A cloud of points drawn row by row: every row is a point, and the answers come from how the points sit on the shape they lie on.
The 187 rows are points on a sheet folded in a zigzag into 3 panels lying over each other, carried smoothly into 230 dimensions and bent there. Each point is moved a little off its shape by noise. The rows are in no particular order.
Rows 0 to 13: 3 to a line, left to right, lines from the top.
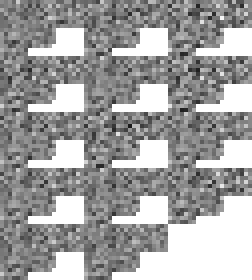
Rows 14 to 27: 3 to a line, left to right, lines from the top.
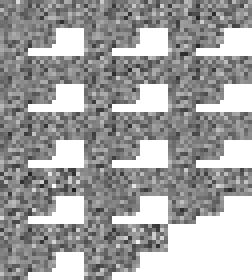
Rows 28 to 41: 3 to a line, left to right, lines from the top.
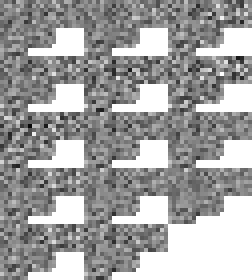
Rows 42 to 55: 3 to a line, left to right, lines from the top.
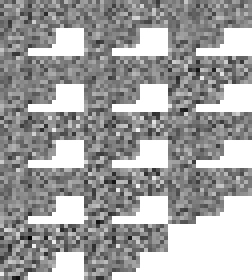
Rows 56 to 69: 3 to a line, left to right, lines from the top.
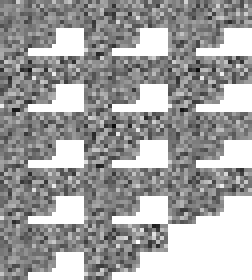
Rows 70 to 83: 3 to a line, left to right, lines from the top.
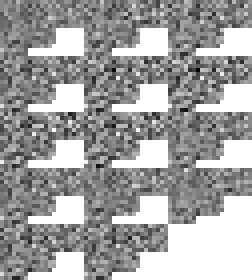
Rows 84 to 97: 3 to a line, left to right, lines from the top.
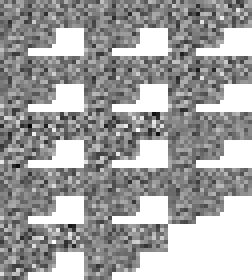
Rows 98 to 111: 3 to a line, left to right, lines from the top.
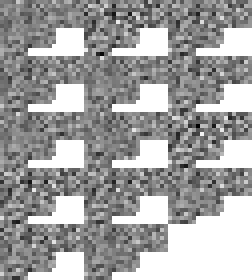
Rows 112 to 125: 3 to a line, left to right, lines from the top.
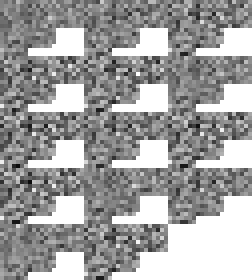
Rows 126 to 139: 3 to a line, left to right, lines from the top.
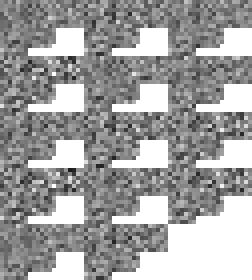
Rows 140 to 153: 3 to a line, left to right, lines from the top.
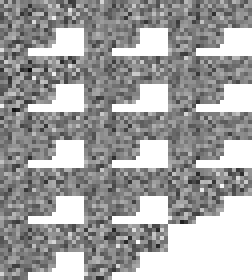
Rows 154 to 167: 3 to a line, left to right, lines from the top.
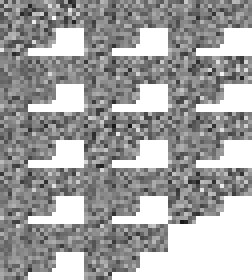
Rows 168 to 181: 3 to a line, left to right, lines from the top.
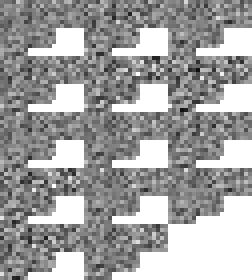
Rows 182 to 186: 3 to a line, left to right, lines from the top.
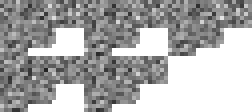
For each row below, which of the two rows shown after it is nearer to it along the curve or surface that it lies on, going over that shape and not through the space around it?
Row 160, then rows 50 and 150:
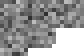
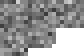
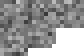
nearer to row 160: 50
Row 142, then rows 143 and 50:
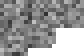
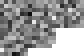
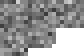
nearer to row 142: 50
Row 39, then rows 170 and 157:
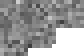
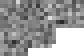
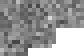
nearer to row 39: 170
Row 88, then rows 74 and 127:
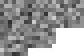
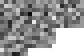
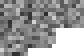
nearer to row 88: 74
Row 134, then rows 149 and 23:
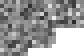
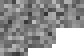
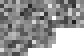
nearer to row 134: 23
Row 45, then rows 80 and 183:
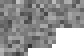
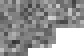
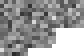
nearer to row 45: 183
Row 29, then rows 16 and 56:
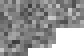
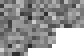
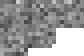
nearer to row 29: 56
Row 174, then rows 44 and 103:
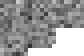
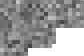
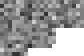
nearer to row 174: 103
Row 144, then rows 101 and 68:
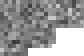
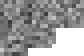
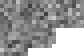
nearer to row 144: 101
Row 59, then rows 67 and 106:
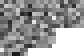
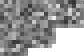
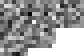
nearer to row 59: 106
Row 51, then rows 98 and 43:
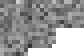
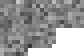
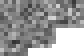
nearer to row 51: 98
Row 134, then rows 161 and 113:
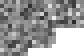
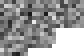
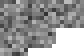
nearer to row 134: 113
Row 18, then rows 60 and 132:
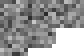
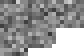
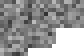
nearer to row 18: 60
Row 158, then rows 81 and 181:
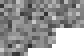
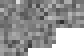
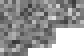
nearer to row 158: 81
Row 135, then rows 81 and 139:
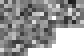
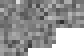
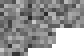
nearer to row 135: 81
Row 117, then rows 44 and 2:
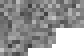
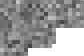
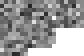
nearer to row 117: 44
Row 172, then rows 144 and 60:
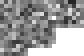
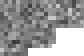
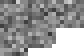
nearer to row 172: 144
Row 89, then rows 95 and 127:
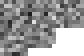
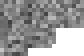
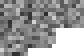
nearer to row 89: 95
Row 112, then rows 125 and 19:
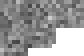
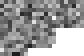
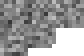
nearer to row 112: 19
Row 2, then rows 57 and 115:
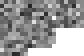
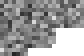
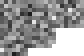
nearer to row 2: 57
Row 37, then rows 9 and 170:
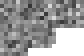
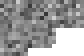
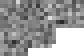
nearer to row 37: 9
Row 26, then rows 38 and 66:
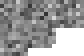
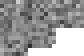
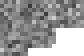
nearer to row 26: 38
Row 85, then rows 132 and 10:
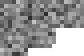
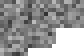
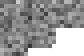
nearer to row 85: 10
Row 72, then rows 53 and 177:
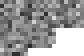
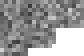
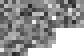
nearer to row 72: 177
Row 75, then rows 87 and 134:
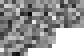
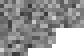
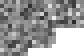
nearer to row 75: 87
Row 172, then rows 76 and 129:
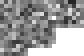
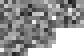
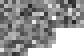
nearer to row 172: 76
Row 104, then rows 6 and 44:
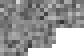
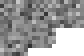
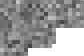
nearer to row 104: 6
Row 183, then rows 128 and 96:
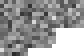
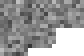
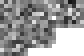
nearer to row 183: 128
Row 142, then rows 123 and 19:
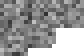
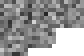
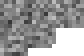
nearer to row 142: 123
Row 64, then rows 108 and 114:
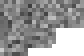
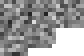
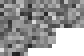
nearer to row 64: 108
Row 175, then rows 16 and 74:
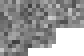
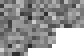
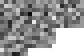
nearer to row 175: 74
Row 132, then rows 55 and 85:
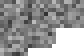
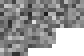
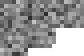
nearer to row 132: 55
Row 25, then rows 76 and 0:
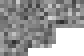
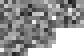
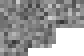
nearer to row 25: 0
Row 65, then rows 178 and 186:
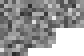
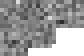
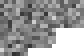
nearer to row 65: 186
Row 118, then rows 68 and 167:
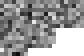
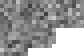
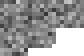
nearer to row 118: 167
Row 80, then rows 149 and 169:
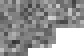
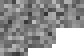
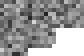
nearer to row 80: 149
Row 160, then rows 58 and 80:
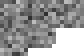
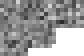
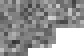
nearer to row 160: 58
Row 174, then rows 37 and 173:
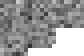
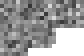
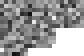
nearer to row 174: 37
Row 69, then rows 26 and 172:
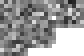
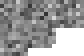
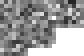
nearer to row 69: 172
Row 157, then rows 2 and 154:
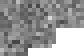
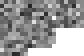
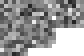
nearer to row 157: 154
